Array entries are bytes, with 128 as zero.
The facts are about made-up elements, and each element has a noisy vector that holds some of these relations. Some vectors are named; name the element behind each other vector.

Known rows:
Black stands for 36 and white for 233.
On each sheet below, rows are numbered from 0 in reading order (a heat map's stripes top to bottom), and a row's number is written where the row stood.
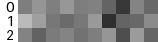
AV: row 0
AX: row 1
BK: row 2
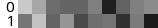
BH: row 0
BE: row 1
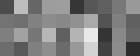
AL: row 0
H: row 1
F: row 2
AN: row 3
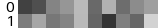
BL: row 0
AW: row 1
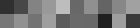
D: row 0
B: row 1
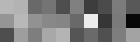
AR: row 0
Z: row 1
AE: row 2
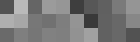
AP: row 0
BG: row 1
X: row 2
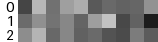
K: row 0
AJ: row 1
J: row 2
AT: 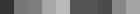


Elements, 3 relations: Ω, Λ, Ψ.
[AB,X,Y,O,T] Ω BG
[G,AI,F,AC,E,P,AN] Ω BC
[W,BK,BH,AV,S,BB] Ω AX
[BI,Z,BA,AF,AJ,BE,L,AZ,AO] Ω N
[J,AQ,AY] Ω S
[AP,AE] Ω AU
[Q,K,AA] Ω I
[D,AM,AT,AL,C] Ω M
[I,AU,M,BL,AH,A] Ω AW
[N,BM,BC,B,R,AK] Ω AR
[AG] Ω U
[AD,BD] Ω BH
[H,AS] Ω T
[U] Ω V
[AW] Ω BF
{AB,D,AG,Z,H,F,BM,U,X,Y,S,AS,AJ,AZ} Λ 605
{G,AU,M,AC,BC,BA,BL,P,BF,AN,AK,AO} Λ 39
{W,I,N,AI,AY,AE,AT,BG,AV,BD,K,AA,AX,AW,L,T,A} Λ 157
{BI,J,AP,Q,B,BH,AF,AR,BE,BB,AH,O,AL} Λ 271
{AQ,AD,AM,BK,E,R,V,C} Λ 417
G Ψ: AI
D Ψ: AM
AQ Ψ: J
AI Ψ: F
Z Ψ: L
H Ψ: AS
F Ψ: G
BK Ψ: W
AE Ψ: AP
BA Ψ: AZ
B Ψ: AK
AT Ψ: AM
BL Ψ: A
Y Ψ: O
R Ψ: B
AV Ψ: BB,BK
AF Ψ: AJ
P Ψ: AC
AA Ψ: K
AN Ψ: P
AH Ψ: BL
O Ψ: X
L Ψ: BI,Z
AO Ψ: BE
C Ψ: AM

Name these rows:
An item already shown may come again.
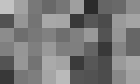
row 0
AY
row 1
AH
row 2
AQ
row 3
AV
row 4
AH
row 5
AT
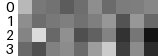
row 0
V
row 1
AQ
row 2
BI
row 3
P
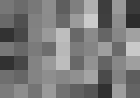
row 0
R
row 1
P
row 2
D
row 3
AU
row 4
D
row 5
Y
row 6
O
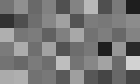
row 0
E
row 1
AM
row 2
U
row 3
AF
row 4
M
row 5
N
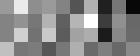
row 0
L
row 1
G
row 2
AI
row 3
S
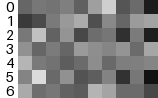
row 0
AC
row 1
C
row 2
BE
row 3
BF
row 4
V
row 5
BI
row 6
BC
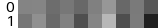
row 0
AD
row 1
E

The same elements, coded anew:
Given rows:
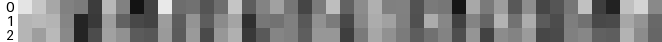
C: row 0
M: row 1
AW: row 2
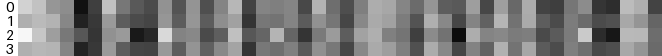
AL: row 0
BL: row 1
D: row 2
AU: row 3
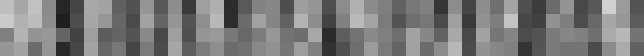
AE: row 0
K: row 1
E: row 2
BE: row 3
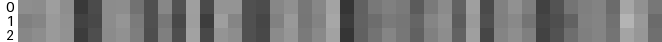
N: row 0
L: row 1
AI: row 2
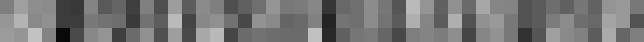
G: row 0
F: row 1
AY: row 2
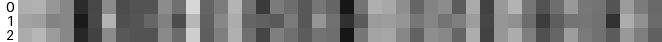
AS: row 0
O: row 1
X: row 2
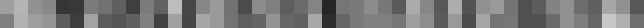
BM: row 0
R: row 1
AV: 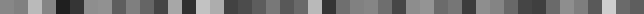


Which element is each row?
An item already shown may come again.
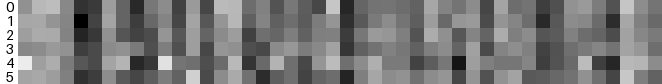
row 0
AQ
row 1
BH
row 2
BF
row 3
AI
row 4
AT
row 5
H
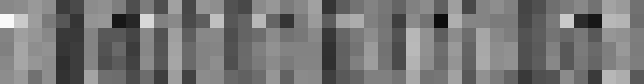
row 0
AI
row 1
D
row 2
BC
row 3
AC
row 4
AK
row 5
AF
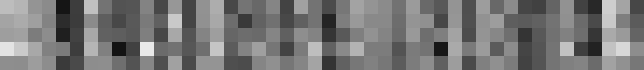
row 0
AH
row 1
Y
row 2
AR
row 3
C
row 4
N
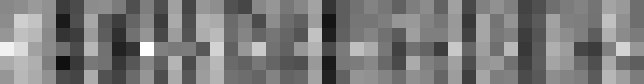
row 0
AI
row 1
BK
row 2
AD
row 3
AM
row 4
S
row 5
V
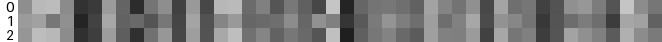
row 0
AQ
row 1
B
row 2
AD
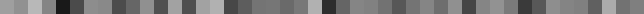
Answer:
AX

